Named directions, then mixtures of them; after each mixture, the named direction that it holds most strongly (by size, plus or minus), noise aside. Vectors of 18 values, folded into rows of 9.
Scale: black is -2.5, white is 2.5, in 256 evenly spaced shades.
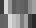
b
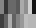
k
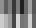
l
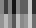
l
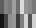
l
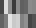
b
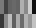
k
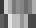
b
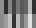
l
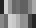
b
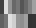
b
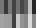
l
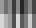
l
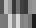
b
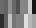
k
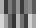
l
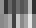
l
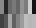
k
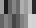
k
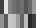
b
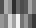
b
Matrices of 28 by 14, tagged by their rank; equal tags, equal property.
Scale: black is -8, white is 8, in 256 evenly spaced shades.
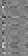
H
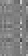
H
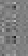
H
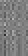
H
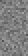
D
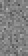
D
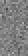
D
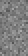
D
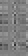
H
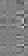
H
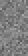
D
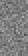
D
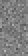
D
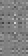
H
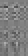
H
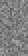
D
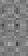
H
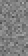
D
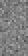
D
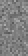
D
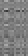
H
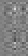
H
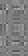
H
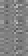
H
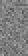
D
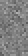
D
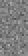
D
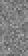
D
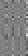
H
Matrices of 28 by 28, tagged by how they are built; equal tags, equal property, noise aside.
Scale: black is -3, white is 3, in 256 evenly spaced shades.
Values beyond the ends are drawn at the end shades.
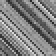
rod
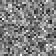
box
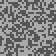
box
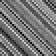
rod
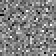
box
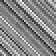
rod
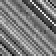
rod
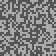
box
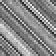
rod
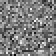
box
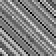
rod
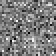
box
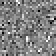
box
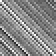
rod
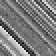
rod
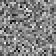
box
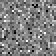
box
